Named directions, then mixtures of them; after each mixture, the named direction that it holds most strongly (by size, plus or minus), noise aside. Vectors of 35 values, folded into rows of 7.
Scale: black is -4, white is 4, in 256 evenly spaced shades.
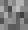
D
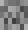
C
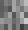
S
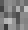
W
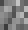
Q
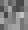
D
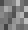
Q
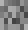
C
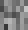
W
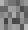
C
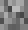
D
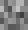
D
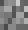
Q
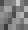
Q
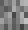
S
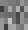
W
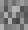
C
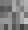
S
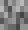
D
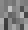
C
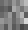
S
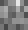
Q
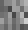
S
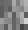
S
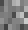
Q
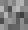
D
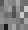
Q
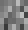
Q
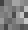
Q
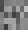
W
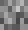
D
